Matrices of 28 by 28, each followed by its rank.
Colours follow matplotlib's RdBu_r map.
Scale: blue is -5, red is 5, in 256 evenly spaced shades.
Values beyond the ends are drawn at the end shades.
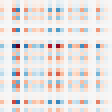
one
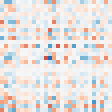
three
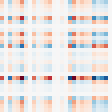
one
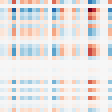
one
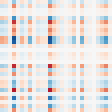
one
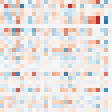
three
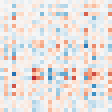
three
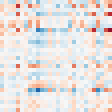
three
